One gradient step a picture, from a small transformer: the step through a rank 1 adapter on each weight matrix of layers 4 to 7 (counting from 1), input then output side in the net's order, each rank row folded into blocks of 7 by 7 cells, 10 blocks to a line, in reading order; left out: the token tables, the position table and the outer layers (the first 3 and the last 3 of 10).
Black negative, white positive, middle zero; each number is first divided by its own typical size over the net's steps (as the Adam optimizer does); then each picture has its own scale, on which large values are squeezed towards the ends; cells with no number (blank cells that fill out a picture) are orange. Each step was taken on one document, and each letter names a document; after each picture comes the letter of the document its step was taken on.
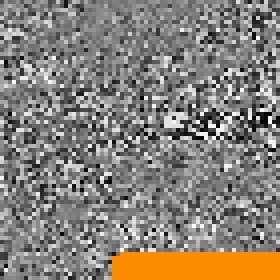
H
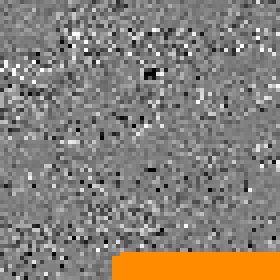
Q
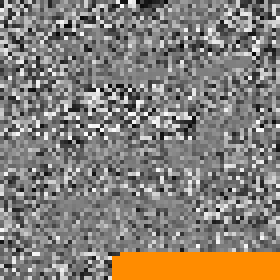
H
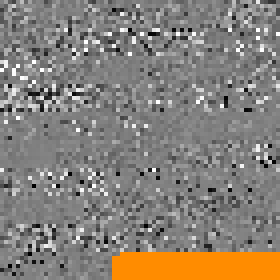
Q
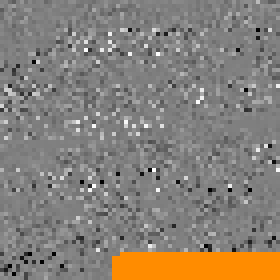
Q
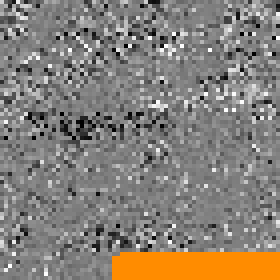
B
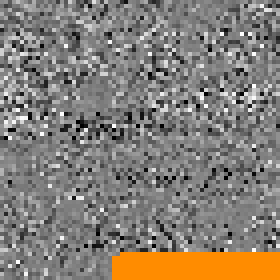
B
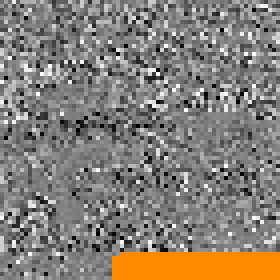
B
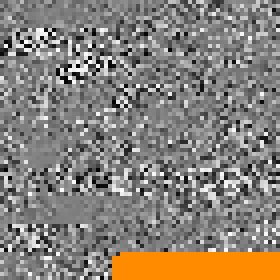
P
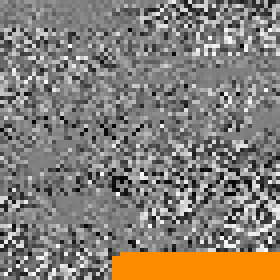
P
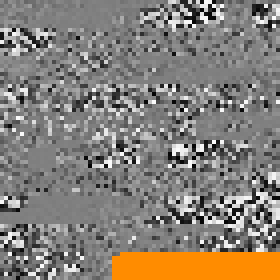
P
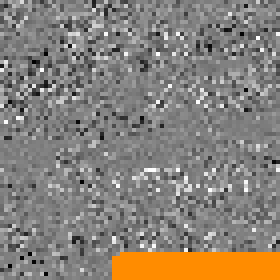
Q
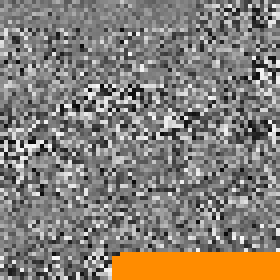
H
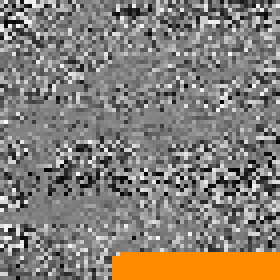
P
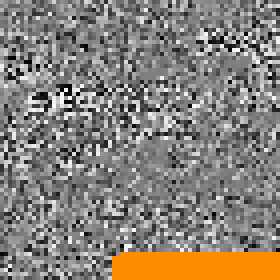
H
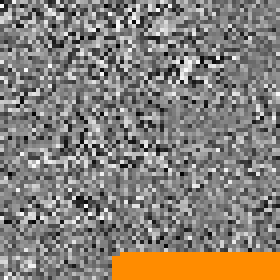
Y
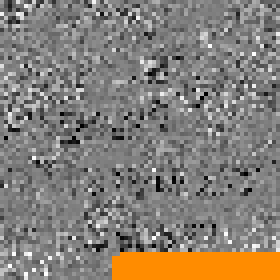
B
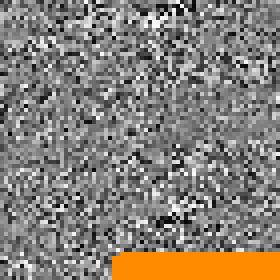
Y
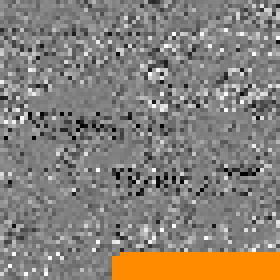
B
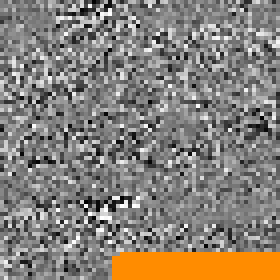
Y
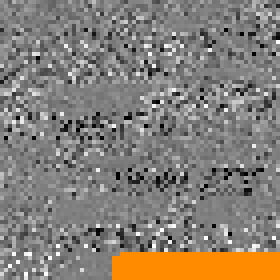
B
